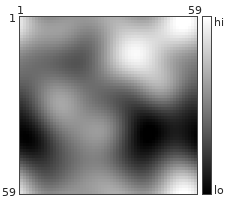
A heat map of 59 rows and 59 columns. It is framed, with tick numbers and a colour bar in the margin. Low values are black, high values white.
The middle right is the ninth with the lowest average. There are no lone odd cells. The field is smooth, with broad soft blobs. The values follow a bell shape. The top right is the ninth with the highest average.
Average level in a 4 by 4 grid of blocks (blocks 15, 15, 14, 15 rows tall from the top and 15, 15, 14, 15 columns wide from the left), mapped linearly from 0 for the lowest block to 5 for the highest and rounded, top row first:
3355 / 2233 / 1310 / 2323
